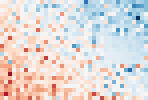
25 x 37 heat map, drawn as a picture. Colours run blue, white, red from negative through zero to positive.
There are no regular stripes. No single row or column stands out from its neighbours. The top right is the ninth with the lowest average. An odd patch, calmer than its surroundings, sits in the middle right. The middle right is the calmest part. Values rise toward the bottom left.
